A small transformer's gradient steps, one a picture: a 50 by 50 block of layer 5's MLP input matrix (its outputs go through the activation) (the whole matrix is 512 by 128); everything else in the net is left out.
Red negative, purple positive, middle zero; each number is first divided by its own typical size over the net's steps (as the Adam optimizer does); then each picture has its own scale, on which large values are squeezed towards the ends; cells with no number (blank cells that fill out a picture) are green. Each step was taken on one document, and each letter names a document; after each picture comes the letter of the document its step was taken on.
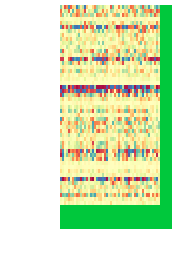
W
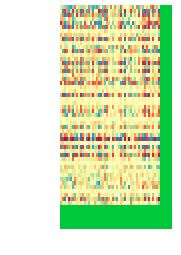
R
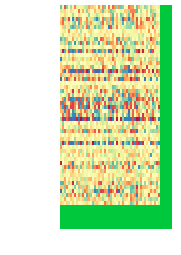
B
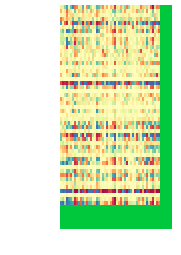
R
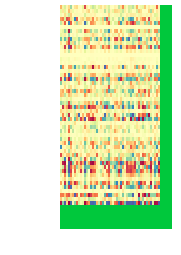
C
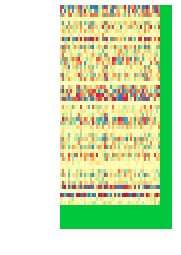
W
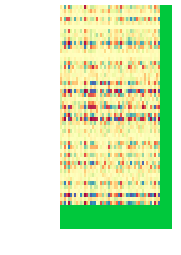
C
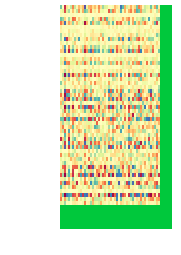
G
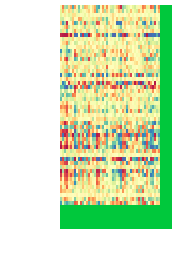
R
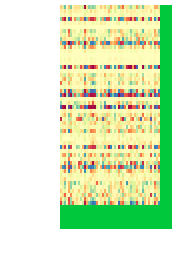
C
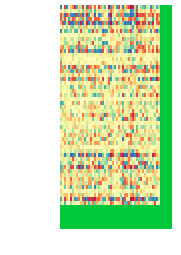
B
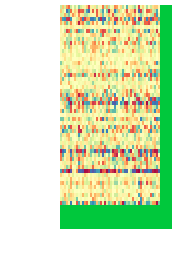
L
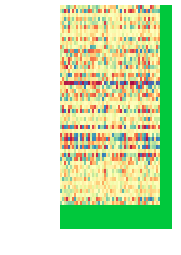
R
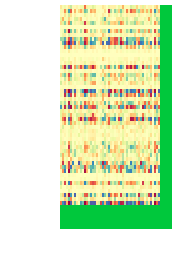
C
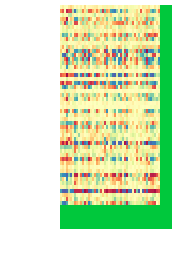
R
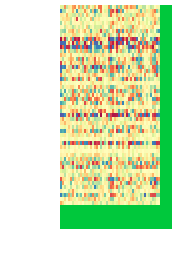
B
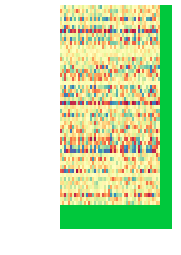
L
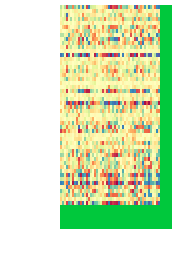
L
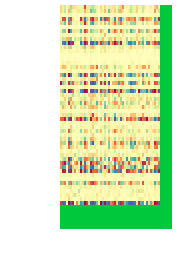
C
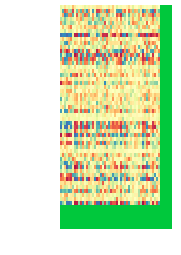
R
